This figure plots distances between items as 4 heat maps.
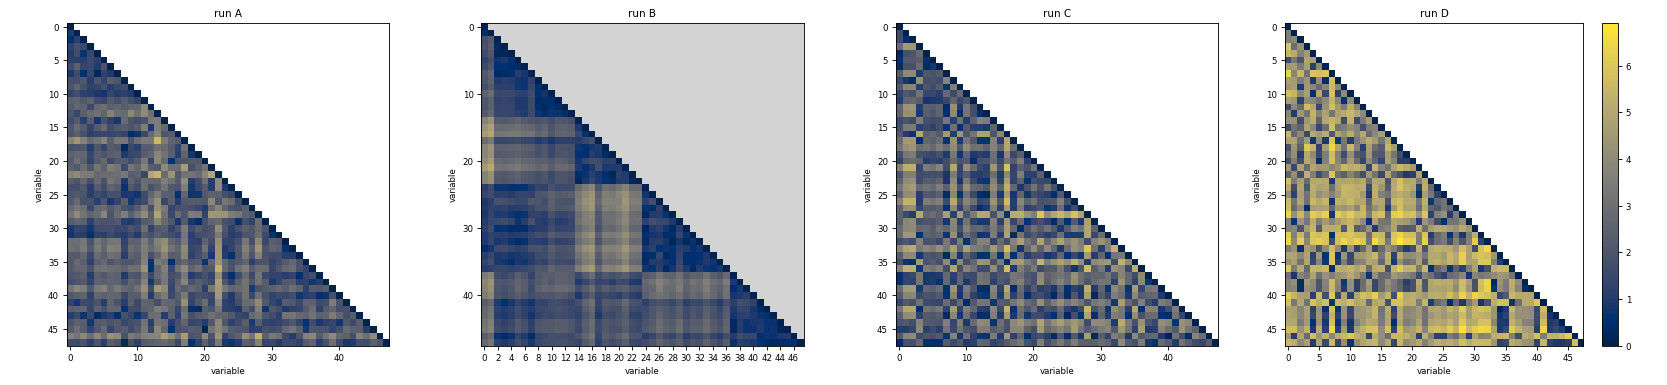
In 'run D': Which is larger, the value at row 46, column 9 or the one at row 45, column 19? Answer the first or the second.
the first
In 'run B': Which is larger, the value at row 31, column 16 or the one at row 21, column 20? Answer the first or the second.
the first
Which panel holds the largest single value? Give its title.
run D
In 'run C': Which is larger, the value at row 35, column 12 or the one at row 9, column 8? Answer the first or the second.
the first
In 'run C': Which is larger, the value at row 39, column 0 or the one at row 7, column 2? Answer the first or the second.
the second
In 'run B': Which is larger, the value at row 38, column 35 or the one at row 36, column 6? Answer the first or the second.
the first
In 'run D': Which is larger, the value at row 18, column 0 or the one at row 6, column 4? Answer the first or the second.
the first
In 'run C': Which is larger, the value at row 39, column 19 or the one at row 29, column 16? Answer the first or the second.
the second
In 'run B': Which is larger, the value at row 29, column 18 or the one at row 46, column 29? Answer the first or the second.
the first
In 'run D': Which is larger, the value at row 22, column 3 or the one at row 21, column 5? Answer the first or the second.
the first
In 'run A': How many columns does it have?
48
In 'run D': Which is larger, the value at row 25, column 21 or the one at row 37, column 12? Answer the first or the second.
the second
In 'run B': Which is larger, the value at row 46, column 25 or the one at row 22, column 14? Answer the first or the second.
the first
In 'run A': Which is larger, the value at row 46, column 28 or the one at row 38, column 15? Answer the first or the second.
the first
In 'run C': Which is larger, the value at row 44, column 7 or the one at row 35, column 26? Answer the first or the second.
the second
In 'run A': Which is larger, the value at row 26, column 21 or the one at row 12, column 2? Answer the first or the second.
the first
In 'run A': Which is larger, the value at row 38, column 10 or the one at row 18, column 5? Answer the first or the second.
the first
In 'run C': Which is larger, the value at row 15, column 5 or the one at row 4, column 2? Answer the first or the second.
the second
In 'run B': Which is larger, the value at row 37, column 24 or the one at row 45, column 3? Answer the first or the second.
the first
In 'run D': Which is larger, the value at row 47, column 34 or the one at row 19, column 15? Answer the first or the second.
the second
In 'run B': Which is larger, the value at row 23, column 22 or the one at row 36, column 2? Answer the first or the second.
the second
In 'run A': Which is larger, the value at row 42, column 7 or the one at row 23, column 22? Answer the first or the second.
the second
